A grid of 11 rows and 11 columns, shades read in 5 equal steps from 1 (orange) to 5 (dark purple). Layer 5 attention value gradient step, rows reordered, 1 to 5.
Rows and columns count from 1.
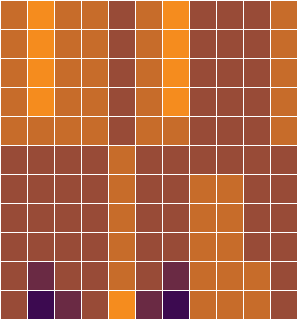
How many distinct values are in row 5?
2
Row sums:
24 24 24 24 26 32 30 30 30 31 34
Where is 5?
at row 11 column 2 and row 11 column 7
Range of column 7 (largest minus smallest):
4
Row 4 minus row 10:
-1 -3 -1 -1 1 -1 -3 1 1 1 -1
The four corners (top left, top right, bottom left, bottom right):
2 2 3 3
